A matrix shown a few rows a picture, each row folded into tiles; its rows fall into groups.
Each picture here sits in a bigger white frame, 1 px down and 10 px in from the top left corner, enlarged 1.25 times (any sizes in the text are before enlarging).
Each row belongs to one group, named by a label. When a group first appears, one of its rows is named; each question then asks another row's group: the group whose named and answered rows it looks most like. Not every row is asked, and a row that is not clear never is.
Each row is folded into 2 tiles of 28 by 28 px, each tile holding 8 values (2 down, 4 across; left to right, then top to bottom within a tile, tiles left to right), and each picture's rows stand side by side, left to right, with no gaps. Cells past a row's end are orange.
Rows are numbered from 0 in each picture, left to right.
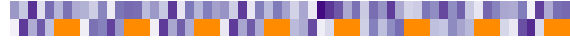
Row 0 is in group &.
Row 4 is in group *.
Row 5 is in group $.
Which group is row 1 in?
&
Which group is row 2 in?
&
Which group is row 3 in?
&
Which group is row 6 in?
$
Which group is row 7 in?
&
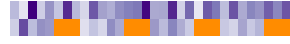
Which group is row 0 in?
&
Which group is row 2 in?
&
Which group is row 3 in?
*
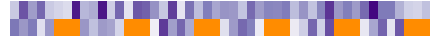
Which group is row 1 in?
&
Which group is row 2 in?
&
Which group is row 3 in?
*
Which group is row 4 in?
*
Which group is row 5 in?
$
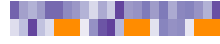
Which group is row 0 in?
*
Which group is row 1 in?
&
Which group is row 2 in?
*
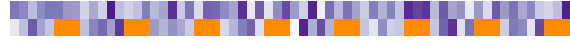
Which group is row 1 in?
$
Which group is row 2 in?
&
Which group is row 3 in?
&
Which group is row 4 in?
&
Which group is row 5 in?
*
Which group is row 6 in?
$
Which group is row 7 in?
$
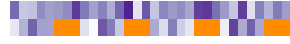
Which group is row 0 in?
*
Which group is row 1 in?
*
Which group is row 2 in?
*
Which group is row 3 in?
&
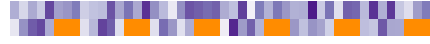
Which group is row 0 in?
&
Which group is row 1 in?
*
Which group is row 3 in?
&
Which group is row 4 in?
&
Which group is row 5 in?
$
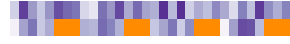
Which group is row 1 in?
&
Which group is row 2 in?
$
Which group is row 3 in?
&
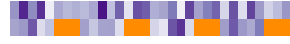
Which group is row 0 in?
$
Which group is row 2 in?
&
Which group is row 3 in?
$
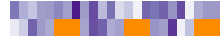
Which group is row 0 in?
*
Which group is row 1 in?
$
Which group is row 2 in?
$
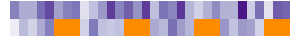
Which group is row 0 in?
*
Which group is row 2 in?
$
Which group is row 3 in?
&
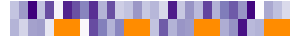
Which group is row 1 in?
$
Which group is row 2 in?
&
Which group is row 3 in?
$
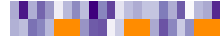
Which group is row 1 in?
$
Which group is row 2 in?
$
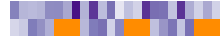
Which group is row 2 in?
$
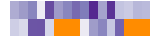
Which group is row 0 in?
&
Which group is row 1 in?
$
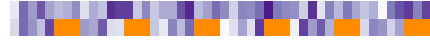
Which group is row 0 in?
$
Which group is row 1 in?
*
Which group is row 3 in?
*
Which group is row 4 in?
&
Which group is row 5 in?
*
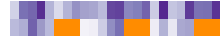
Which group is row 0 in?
$
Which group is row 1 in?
*
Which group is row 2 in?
*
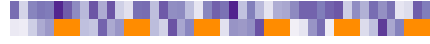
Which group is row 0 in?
*
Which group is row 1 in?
$
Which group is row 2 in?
$
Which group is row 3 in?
$
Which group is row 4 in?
*
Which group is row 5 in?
$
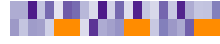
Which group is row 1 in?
&
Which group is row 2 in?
$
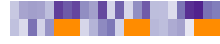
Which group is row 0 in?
*
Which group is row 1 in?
&
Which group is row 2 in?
*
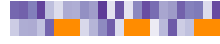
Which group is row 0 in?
$
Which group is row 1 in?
&
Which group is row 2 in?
*
